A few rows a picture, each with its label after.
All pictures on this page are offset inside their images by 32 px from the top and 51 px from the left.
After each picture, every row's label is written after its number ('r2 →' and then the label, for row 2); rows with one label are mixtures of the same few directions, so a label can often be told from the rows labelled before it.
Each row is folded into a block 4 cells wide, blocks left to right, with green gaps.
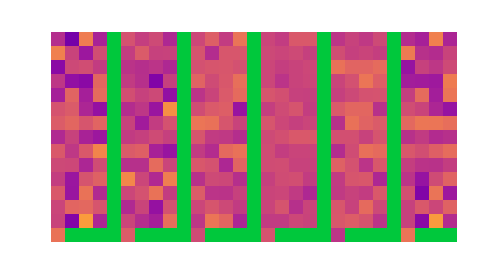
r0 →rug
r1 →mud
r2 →mud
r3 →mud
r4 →mud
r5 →rug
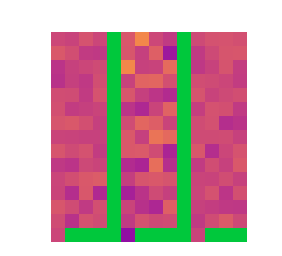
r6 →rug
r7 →rug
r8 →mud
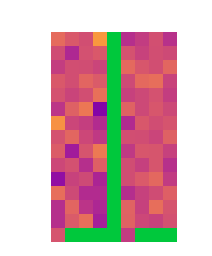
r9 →mud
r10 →mud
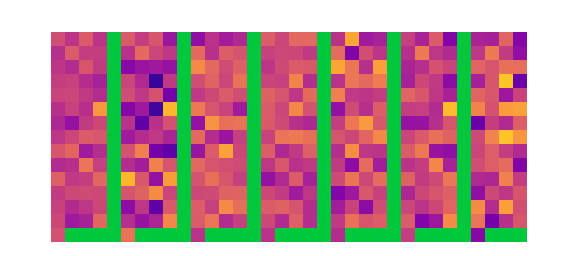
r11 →mud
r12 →mud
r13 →mud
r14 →mud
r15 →rug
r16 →mud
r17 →mud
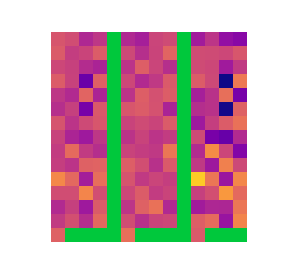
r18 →mud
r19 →rug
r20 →mud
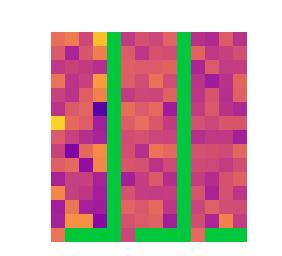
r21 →mud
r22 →mud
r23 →rug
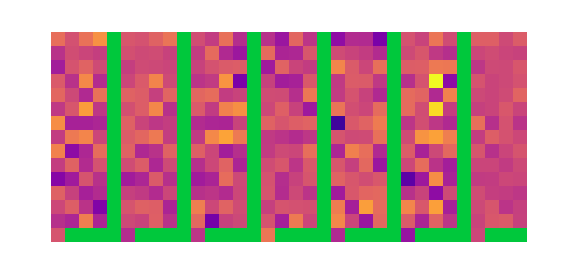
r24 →mud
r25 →mud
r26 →mud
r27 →rug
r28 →mud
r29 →mud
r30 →mud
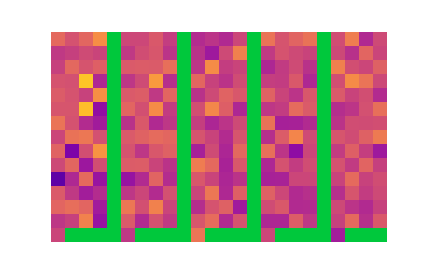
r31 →mud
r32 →mud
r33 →rug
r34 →mud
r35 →rug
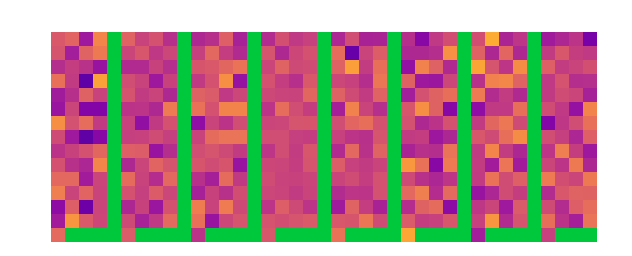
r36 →mud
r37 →mud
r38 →mud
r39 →rug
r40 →rug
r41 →rug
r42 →rug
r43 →mud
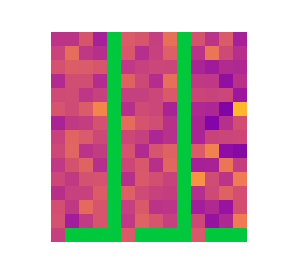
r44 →mud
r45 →mud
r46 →mud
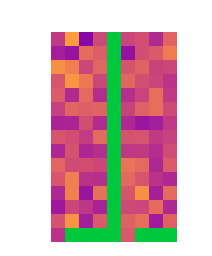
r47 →rug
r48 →rug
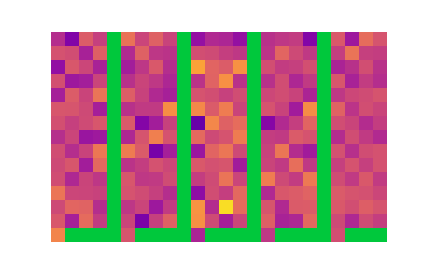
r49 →rug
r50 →mud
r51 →mud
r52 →mud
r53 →rug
